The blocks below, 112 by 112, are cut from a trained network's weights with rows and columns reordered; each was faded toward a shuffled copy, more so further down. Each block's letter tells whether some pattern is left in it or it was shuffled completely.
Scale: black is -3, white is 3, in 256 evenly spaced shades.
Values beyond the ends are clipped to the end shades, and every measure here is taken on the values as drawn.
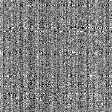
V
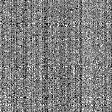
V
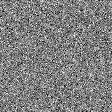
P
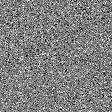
P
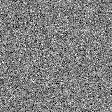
P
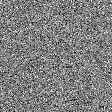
P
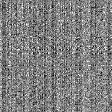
V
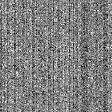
V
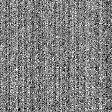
V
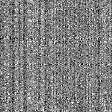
V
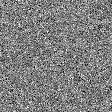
P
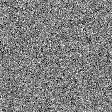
P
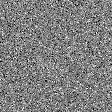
P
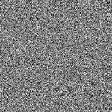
V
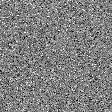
P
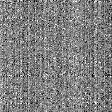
V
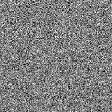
V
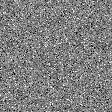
P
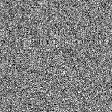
V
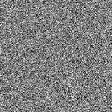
V
